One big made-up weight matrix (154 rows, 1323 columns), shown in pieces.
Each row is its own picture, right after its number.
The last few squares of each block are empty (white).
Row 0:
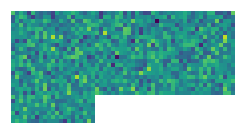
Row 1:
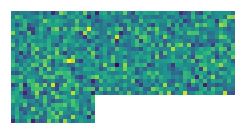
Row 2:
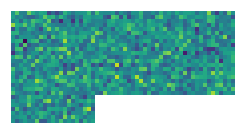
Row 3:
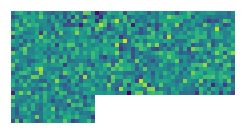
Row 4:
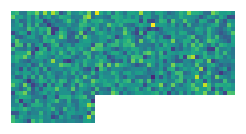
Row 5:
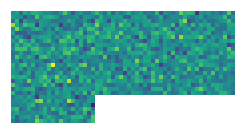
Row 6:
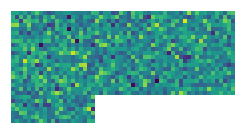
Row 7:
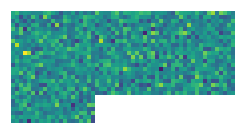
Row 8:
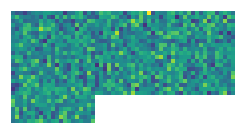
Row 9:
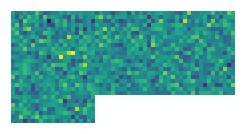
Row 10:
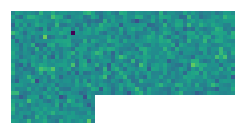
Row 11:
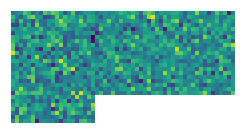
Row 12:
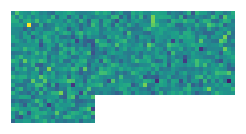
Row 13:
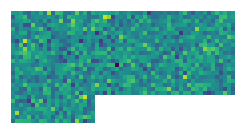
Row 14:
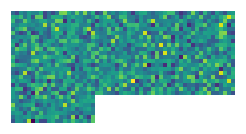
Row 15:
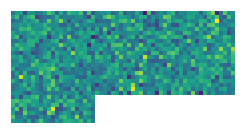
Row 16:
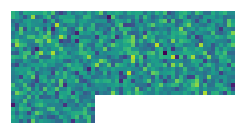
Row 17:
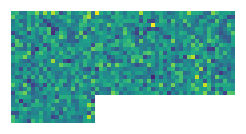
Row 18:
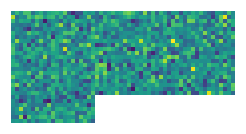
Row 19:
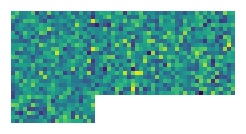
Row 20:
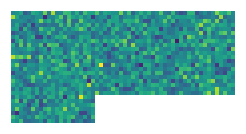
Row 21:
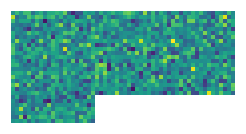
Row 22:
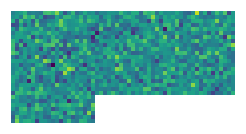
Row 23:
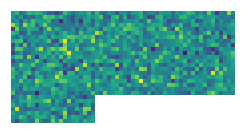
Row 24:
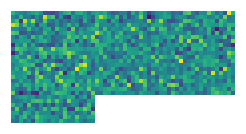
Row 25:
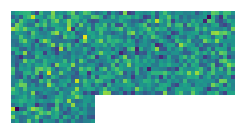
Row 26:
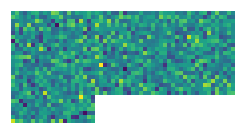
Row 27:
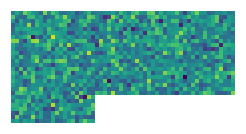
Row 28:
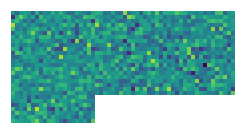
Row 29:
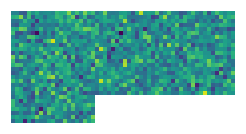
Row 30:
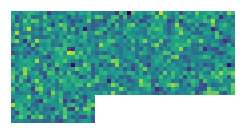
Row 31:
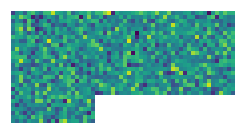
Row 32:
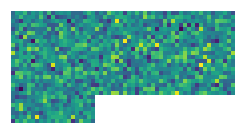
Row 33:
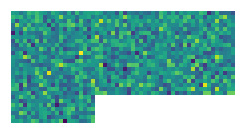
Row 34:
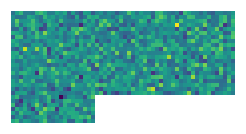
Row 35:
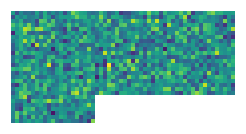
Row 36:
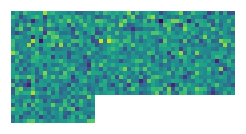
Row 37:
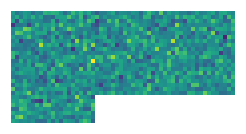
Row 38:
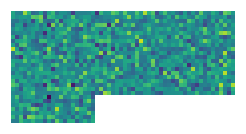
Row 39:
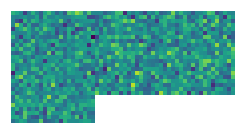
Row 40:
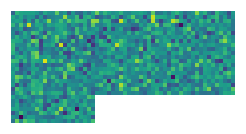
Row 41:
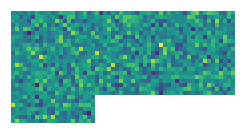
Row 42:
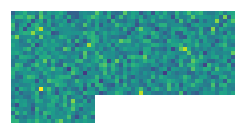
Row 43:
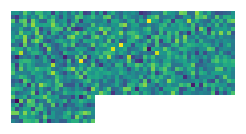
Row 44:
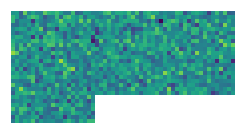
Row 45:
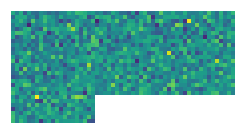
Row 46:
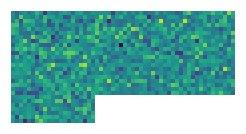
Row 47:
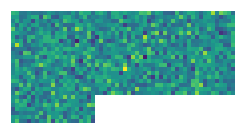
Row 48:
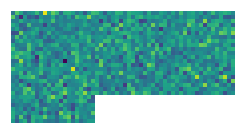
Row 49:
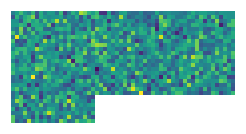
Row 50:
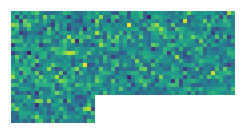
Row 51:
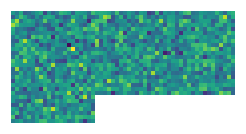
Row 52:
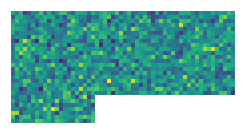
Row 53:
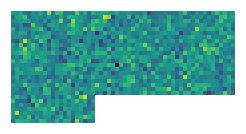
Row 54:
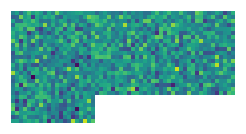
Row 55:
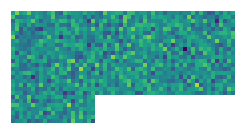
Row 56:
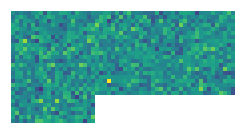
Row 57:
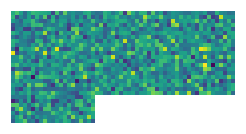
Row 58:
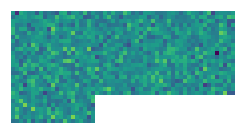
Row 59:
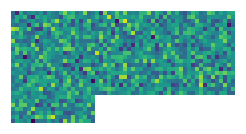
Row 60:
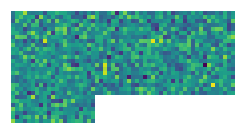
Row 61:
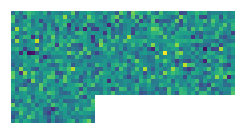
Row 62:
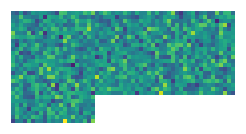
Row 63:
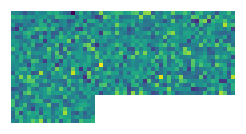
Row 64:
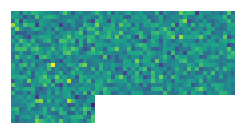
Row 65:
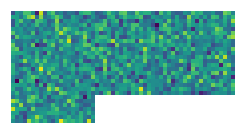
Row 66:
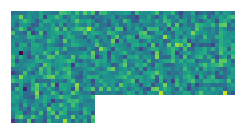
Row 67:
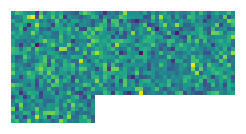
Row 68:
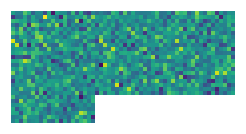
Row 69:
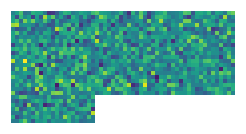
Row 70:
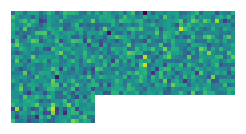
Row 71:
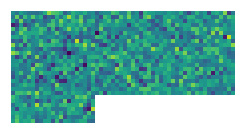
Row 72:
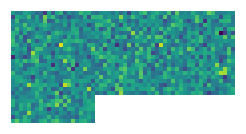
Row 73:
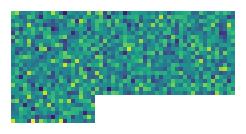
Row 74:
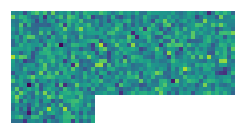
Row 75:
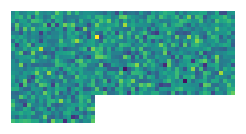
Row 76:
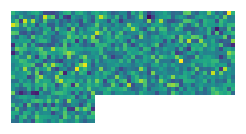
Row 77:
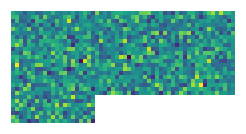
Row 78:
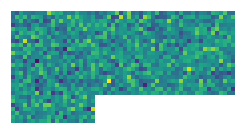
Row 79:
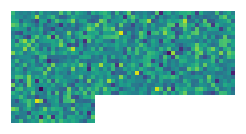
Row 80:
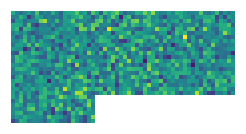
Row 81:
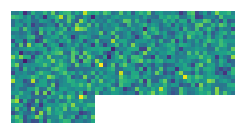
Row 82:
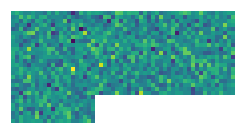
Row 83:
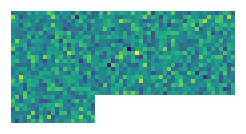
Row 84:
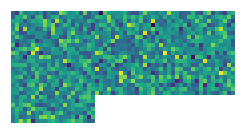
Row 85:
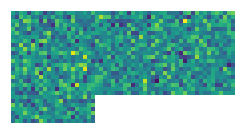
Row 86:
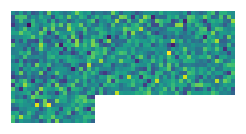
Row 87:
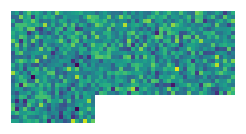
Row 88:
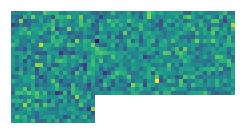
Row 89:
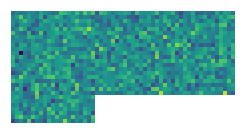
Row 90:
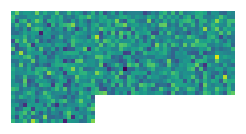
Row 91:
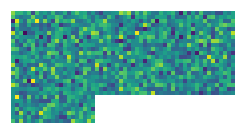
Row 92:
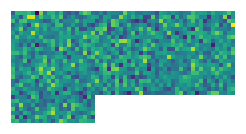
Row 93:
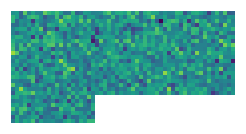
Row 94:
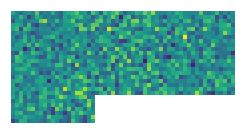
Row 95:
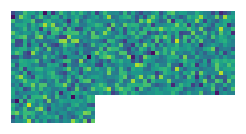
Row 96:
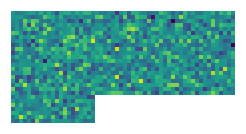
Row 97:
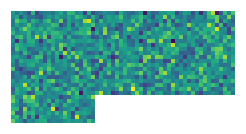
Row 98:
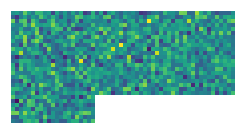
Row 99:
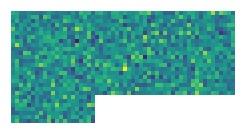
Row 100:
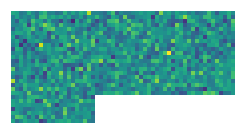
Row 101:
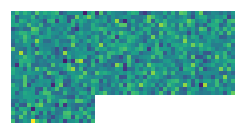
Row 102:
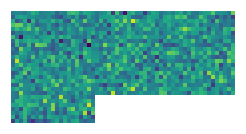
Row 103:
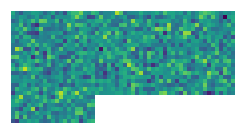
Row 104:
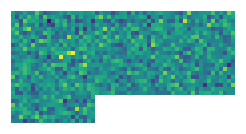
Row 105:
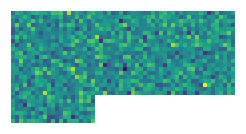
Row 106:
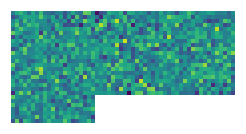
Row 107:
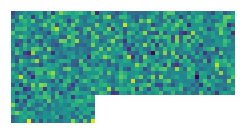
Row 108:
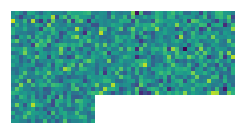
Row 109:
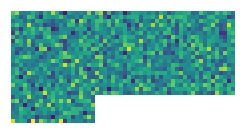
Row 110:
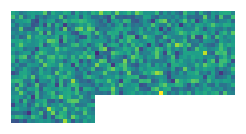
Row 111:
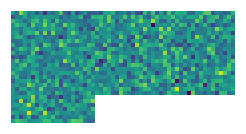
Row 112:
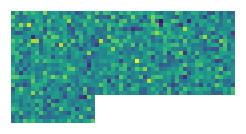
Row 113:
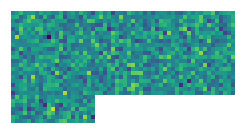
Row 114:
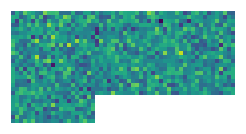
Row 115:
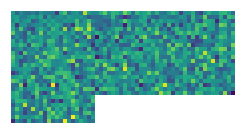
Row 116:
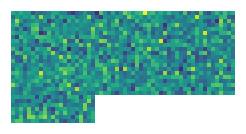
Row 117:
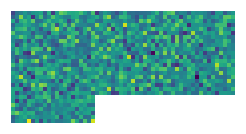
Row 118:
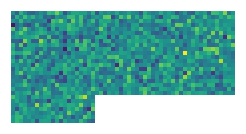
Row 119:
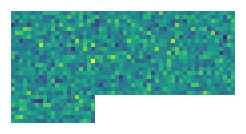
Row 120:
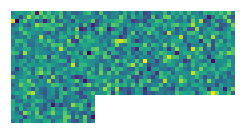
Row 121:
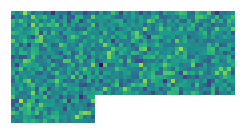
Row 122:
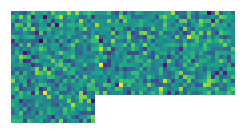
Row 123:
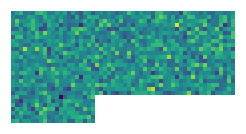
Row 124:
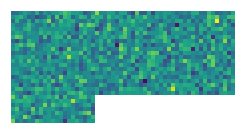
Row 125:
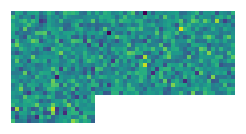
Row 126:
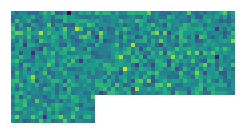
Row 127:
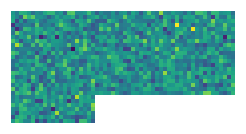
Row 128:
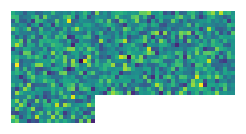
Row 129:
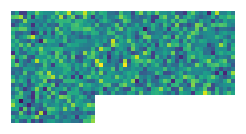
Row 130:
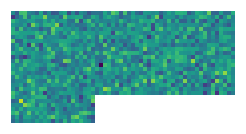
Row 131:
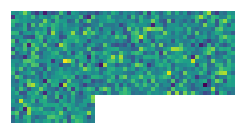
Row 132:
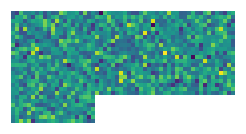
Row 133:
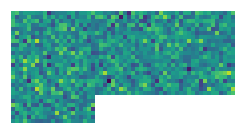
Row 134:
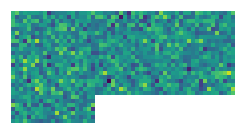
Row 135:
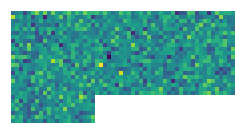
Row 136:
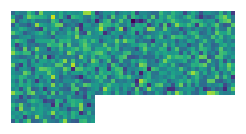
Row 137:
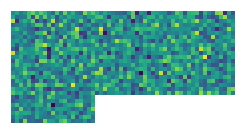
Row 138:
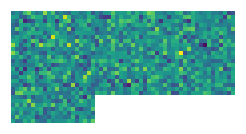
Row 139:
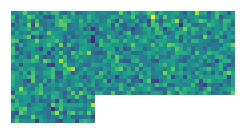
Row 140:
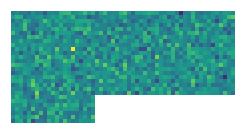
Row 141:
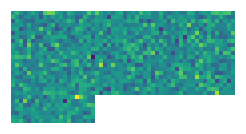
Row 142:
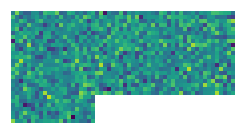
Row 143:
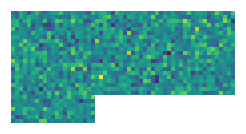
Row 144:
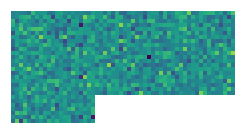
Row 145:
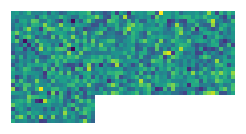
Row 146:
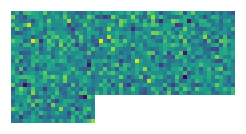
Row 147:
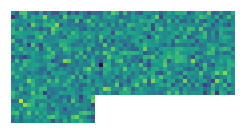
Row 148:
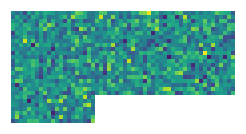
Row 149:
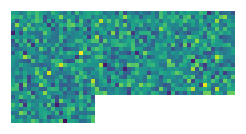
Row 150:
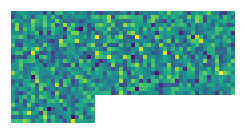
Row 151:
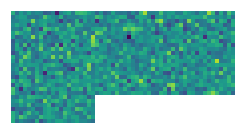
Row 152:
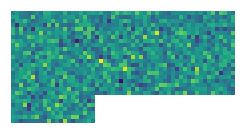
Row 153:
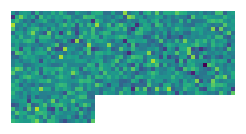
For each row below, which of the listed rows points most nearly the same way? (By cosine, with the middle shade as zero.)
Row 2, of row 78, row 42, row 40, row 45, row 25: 45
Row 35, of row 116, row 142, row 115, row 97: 97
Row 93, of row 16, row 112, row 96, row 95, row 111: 112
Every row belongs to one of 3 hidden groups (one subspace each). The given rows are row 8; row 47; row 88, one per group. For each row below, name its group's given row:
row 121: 47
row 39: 8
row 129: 47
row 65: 8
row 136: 8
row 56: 88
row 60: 8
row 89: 47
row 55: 8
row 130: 47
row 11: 88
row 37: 88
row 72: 47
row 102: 8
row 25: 8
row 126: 47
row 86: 88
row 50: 88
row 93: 88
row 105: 47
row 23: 88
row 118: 88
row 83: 8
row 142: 47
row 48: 47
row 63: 8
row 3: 8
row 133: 88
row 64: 88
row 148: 8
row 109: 47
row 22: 88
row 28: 8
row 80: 8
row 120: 8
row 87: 47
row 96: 88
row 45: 88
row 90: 47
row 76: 88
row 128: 47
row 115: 47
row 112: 88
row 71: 88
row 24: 88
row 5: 88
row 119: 88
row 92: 8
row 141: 47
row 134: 88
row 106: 8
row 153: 8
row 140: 47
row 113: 8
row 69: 88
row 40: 88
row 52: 88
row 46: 88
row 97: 8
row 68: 47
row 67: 8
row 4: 47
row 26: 47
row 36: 88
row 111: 47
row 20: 47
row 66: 47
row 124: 8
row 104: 88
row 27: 88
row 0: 8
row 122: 47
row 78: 88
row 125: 8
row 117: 47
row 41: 47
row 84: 47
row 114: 88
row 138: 88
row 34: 8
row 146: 88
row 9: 88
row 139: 88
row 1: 47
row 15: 8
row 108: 8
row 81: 47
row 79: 88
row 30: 88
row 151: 88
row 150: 47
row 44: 88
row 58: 47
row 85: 88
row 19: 8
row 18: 8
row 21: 8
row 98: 47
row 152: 47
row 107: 47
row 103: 8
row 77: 47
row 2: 88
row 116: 8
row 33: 47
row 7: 47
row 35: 8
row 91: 8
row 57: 8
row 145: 88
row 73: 47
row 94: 8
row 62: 47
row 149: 47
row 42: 8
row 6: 88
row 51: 88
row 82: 8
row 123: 8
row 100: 88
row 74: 47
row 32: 8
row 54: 47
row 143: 88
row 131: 47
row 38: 8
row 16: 47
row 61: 88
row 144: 8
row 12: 88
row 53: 88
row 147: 47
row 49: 8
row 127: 88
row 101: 47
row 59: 47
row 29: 47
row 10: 8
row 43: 47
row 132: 47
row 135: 47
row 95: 47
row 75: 47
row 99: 47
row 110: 47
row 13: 88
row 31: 47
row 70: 8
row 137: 8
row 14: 47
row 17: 47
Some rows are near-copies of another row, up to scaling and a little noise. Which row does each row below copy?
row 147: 130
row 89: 66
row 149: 33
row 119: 37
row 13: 53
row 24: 76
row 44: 93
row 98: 43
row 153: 28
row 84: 132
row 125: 70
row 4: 17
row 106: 3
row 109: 73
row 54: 87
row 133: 134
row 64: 5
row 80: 94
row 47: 99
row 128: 77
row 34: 123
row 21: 18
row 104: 9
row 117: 107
